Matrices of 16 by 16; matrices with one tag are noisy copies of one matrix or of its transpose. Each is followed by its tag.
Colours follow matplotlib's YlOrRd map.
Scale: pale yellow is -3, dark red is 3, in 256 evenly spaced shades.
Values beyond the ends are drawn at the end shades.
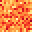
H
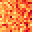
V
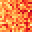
V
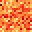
H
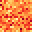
H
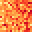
V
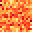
H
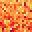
V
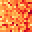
V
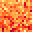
V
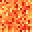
H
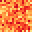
H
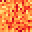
H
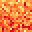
V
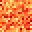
H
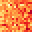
V
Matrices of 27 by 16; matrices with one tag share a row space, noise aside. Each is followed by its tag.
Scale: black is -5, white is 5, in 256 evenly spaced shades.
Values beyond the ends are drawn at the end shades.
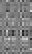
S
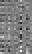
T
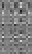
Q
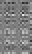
S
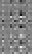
Q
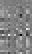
T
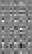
Q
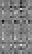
Q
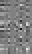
T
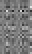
S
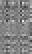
S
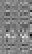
S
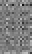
S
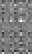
Q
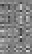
T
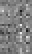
T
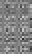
S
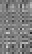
S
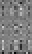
Q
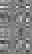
T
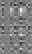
Q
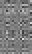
S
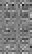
S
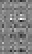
Q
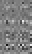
S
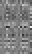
S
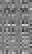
S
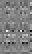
S
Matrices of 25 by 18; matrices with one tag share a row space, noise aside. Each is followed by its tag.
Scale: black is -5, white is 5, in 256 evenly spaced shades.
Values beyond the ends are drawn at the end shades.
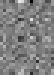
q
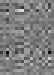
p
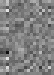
p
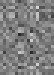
q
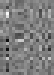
p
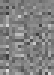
p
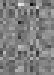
q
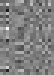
p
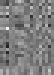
p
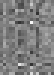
q
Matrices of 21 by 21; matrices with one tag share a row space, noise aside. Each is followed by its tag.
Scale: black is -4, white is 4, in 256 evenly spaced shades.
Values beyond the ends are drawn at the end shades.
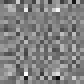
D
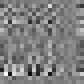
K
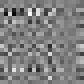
K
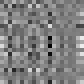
K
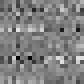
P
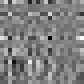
K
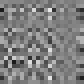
K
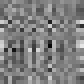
K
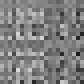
P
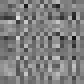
D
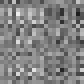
P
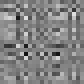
D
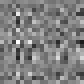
P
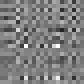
D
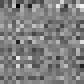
P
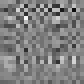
D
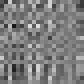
K
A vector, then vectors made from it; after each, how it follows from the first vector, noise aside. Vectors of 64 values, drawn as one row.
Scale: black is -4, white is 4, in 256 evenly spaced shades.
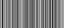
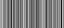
reversed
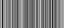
copied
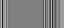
partly zeroed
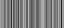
reversed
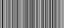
copied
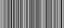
reversed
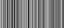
wrapped around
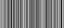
reversed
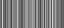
negated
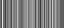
negated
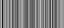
copied
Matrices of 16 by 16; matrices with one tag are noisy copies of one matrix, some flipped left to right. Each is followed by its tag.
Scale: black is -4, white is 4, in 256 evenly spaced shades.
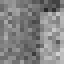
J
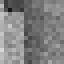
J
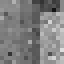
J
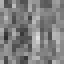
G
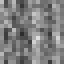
G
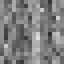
G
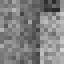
J
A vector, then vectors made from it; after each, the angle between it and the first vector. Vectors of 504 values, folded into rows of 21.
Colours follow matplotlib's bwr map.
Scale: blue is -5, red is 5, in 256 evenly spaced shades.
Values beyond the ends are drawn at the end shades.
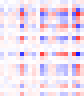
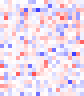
partly opposed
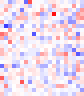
partly aligned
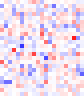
partly opposed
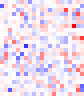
partly aligned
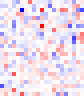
partly aligned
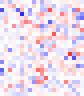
partly opposed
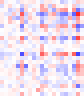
nearly parallel
